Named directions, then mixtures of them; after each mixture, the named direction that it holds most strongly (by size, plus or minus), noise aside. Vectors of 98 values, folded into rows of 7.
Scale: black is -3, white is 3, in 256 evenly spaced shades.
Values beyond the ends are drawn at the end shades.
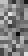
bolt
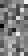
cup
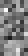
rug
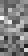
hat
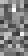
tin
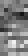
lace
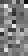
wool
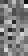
wool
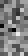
cup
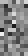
wool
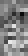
lace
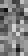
rug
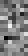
hat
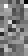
wool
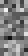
rug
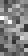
hat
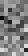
hat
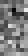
tin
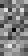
rug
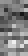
lace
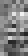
lace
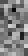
tin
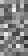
tin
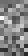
hat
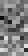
hat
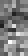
lace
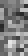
lace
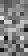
hat
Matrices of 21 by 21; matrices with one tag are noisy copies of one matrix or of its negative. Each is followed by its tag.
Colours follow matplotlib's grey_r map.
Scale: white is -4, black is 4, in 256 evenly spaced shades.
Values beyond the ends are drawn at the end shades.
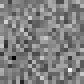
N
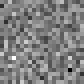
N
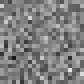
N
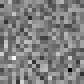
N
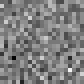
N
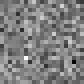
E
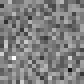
N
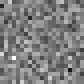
N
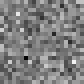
E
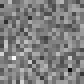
N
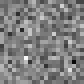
E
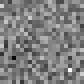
N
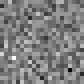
N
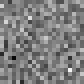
N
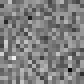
N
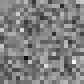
E
